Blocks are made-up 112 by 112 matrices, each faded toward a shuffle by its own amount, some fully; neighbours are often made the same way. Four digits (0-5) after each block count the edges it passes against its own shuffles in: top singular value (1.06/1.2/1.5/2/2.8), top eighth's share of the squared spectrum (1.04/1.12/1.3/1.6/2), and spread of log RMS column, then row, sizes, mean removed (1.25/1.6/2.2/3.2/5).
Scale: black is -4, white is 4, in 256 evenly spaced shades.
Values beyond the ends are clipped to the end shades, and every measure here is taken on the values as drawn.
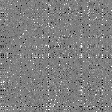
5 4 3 2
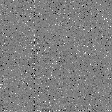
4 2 1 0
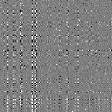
5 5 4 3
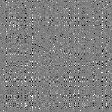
5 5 3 3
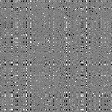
5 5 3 3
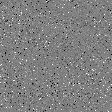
2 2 0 0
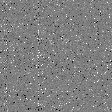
3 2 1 1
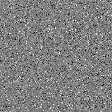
3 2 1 1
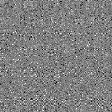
4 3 2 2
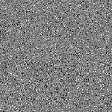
4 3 2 2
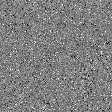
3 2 0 0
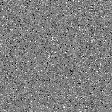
3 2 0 0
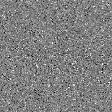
3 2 1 1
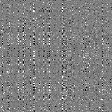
5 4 3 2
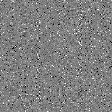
4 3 2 1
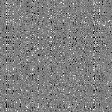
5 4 3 2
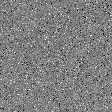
0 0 0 0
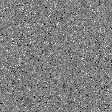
0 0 1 0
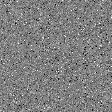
0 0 1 0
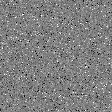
0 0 0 0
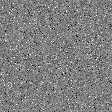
0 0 0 0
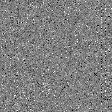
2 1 2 0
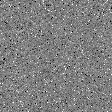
0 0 0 0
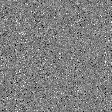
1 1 2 0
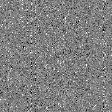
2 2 3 0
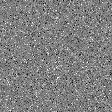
3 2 0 0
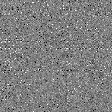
4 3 1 1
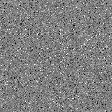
3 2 1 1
